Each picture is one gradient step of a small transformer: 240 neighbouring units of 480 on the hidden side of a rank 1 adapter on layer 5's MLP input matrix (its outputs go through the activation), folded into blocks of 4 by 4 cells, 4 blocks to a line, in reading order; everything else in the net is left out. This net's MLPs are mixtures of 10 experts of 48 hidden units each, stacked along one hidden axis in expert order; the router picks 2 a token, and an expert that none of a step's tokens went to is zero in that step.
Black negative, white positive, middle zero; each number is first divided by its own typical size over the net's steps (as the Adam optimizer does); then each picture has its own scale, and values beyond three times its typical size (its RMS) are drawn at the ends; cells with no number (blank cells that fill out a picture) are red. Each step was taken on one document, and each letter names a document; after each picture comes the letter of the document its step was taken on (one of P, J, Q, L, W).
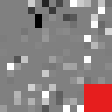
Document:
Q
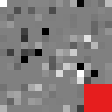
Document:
Q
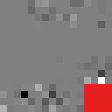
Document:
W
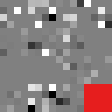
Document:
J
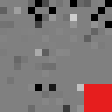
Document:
Q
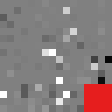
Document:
W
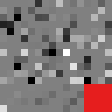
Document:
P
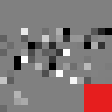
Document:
P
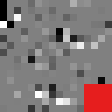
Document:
J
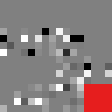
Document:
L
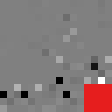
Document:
W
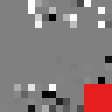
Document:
J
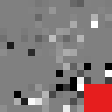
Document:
L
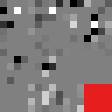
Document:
Q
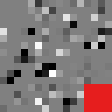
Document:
P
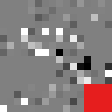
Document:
P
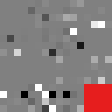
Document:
W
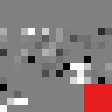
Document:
P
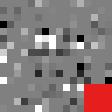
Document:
L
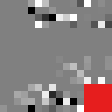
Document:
J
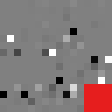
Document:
W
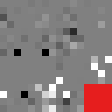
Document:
W
